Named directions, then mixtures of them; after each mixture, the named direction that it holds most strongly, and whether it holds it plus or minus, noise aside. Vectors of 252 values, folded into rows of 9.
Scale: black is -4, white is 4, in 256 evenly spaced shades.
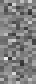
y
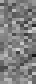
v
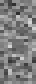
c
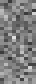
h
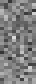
h, plus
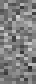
h, minus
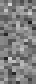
y, minus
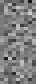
y, minus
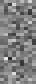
y, plus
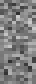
c, plus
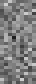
h, minus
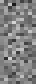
y, minus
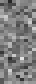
c, plus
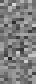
v, minus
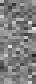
v, plus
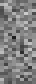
h, minus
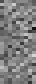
v, minus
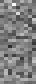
c, minus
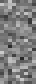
c, minus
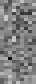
h, plus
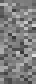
v, minus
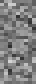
c, minus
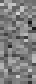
c, minus
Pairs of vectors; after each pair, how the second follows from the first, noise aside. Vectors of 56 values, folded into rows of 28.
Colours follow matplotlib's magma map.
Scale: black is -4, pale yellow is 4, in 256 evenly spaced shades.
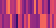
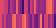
wrapped around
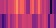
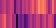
wrapped around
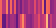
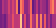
wrapped around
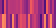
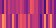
copied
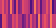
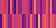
copied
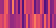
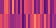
copied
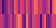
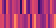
wrapped around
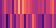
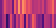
copied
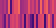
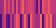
wrapped around
